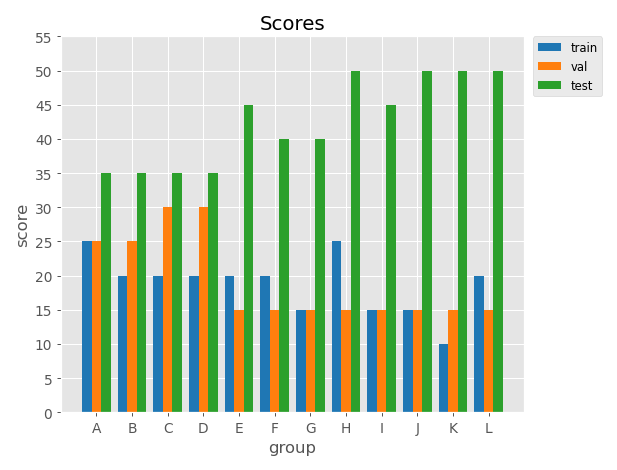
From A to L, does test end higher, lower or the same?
higher
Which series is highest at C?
test
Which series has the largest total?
test
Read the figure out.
Title: Scores
x-axis: group, ticks A B C D E F G H I J K L
y-axis: score, ticks 0 5 10 15 20 25 30 35 40 45 50 55
Legend: train, val, test
Values:
train: 25 20 20 20 20 20 15 25 15 15 10 20
val: 25 25 30 30 15 15 15 15 15 15 15 15
test: 35 35 35 35 45 40 40 50 45 50 50 50
